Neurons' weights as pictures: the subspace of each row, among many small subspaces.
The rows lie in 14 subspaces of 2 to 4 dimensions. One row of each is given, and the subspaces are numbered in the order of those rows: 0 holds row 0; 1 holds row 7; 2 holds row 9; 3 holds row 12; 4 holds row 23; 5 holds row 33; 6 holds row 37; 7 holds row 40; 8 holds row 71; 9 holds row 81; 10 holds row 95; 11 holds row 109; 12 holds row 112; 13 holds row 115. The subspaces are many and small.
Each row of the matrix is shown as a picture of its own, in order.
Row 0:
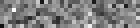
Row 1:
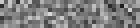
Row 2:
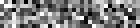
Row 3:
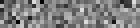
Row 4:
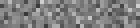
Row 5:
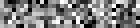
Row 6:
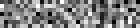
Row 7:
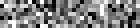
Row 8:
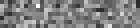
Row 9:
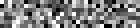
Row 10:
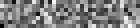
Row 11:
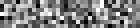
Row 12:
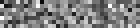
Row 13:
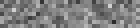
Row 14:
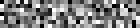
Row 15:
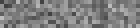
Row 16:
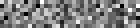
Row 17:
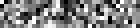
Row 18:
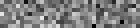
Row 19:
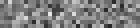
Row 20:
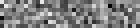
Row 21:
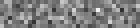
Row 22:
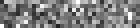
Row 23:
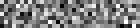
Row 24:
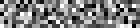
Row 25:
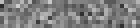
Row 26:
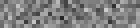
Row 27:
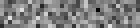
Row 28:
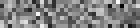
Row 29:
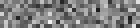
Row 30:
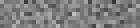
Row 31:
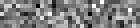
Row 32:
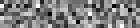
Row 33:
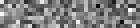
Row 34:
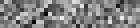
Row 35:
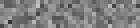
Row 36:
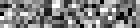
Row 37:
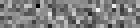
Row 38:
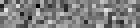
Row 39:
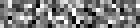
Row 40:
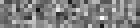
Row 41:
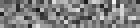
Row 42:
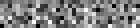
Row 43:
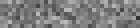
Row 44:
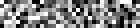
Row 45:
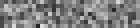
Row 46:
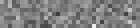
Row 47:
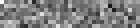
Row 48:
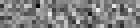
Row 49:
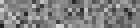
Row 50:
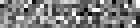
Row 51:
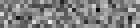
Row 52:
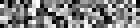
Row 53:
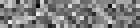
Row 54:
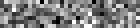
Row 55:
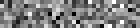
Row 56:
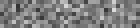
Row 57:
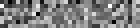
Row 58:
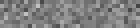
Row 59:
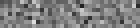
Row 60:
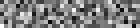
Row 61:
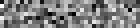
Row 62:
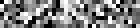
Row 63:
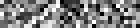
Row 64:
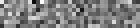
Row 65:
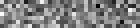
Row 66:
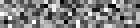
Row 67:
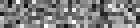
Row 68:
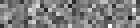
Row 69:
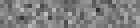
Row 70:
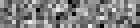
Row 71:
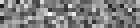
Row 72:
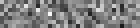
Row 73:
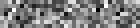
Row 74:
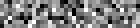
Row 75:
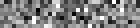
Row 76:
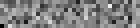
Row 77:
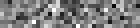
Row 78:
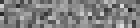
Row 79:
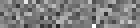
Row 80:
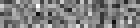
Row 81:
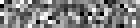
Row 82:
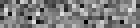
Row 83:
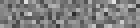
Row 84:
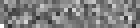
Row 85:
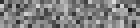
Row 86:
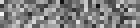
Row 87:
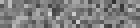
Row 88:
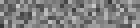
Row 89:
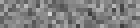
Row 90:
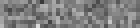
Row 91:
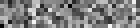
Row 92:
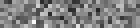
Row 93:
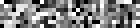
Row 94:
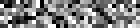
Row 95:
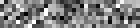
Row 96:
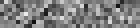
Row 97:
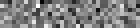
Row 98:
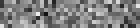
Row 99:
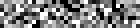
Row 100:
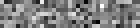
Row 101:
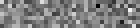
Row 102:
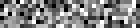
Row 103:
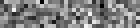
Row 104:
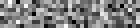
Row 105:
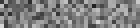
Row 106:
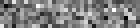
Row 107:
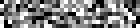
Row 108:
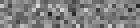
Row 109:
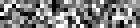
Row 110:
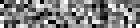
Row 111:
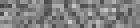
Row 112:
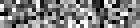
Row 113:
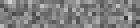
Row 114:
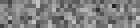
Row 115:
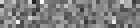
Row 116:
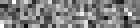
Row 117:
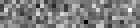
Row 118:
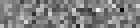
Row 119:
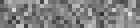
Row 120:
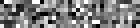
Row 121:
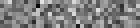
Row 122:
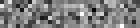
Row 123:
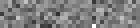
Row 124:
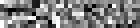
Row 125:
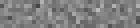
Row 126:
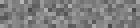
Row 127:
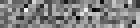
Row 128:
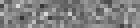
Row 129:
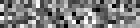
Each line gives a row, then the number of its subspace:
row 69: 9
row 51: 12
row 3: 13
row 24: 4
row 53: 3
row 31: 11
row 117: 11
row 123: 5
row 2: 1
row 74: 6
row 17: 7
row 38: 11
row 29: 12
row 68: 8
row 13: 0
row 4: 10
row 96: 10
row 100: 13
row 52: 8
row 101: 5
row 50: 9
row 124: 1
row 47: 1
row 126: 8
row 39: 6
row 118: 4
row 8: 11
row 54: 0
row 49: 13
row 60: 4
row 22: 13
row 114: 12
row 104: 8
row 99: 7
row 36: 11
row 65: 5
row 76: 0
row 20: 3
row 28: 1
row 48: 6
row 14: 9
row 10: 1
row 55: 2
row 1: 8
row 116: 1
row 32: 6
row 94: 3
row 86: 2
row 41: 7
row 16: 10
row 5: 13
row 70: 7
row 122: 9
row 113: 0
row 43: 12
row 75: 7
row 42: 12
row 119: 13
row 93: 13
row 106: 1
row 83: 5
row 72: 4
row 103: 0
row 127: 9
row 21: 6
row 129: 12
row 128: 9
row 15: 3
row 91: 8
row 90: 1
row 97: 10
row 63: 2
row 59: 11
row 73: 12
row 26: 7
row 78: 9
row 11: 12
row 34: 10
